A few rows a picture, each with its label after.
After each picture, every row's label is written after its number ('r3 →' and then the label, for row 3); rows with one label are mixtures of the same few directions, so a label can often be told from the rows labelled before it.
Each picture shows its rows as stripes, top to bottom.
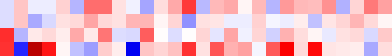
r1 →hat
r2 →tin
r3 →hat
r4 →tin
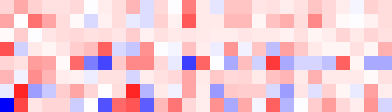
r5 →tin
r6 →tin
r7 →tin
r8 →hat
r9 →hat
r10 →tin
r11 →tin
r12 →hat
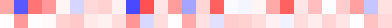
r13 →tin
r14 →tin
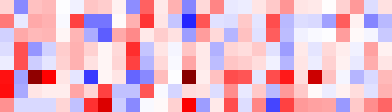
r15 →tin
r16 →hat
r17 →hat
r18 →tin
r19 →tin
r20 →tin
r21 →hat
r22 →hat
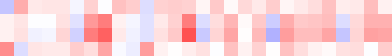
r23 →hat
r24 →hat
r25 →hat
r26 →hat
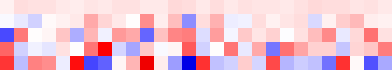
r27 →hat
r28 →tin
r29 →hat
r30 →hat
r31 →hat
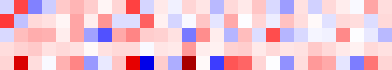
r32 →tin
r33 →hat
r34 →hat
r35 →tin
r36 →tin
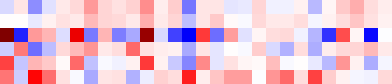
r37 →tin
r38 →tin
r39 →hat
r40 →tin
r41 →hat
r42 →tin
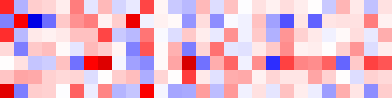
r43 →hat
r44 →tin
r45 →hat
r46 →tin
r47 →hat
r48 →tin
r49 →hat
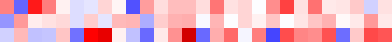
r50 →tin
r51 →hat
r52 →hat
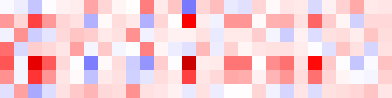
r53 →tin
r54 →tin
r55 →tin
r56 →hat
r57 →tin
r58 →tin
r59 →tin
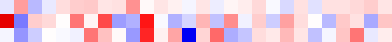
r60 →tin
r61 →hat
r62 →tin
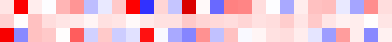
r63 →tin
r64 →tin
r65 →hat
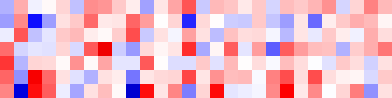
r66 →hat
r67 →tin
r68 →tin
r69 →hat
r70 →hat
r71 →tin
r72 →tin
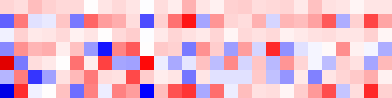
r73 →tin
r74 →hat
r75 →hat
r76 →hat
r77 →hat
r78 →tin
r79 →hat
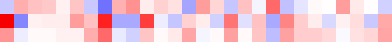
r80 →hat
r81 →hat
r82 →hat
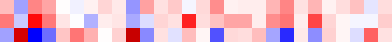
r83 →tin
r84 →tin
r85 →tin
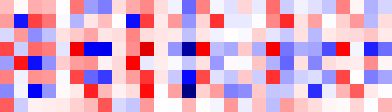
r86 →hat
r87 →tin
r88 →tin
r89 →hat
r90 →tin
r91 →hat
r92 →tin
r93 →hat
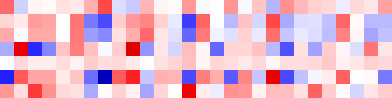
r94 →hat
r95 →hat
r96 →hat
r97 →tin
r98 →hat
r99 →hat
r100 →tin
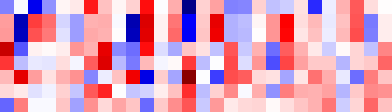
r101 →tin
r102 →tin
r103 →tin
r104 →hat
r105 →hat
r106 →tin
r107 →hat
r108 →hat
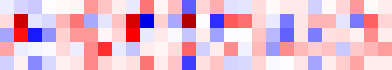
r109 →tin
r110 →tin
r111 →tin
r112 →hat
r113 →tin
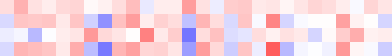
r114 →tin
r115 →hat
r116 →tin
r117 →hat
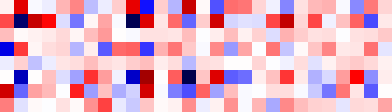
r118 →tin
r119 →tin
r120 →hat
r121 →hat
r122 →tin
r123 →tin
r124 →hat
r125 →hat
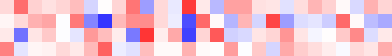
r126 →tin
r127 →hat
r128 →tin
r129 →hat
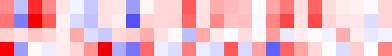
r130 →tin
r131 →tin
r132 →hat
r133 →hat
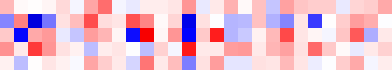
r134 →hat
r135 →tin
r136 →tin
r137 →tin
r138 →tin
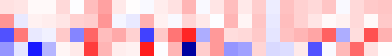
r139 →hat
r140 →hat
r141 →hat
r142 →tin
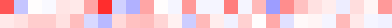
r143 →hat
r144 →hat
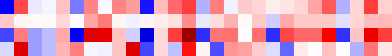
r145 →hat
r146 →hat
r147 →hat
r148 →tin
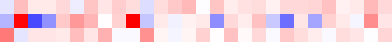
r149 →hat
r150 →tin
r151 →hat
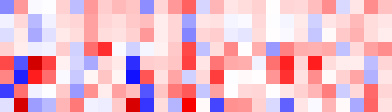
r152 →hat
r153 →tin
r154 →tin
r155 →hat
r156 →tin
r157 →tin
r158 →hat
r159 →tin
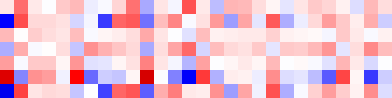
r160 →tin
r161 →hat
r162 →hat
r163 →hat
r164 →hat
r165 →hat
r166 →hat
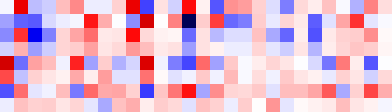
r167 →tin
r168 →tin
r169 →tin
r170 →tin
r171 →hat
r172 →hat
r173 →hat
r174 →hat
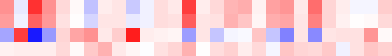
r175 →tin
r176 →tin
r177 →tin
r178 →hat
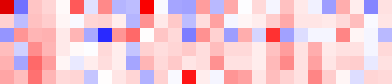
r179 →hat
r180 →tin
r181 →hat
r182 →tin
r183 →tin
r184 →tin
